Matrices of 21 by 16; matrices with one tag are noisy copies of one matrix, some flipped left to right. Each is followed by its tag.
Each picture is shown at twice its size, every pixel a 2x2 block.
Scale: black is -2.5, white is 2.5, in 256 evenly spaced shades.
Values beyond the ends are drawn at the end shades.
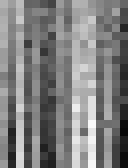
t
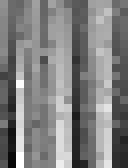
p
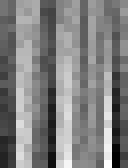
p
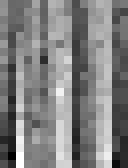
p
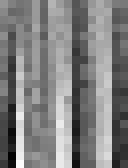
p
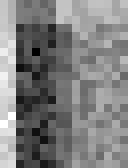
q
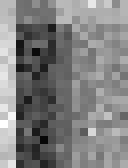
q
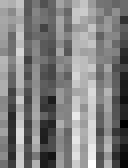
t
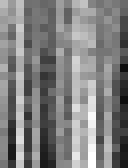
t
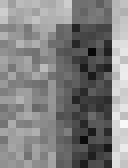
q
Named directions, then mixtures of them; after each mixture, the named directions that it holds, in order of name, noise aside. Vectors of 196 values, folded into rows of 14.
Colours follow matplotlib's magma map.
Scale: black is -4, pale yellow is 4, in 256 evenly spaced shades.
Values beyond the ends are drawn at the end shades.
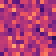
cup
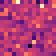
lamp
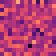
cup, lamp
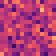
cup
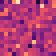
lamp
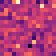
lamp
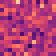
cup, lamp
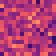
cup, lamp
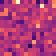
lamp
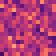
cup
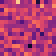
cup, lamp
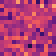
cup, lamp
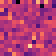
lamp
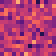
cup, lamp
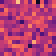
cup, lamp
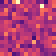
cup, lamp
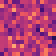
cup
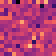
lamp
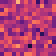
cup, lamp
